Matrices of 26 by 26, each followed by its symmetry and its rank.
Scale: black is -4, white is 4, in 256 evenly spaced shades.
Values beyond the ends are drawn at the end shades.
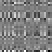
neither, rank two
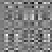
neither, rank two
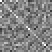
symmetric, rank five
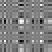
symmetric, rank one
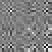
symmetric, rank three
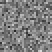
neither, full rank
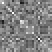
symmetric, rank five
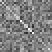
symmetric, rank five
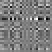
neither, rank two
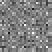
symmetric, rank three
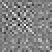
symmetric, rank five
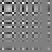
symmetric, rank one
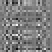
neither, rank two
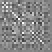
symmetric, rank five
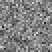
neither, full rank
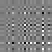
symmetric, rank one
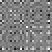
symmetric, rank three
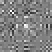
symmetric, rank three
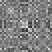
symmetric, rank three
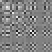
symmetric, rank three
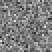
neither, full rank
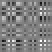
symmetric, rank one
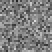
neither, full rank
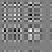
symmetric, rank one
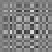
symmetric, rank one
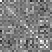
symmetric, rank five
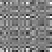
neither, rank two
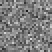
neither, full rank
